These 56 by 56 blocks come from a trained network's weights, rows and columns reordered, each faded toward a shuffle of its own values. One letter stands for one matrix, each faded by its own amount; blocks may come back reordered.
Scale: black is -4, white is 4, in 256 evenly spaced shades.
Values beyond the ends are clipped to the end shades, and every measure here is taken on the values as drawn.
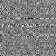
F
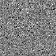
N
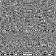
F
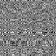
F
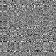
F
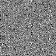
N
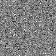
N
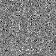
N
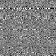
F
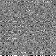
F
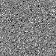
N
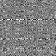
F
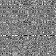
F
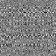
F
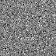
N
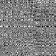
F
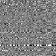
F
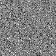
N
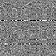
F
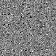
N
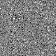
N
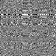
F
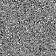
N
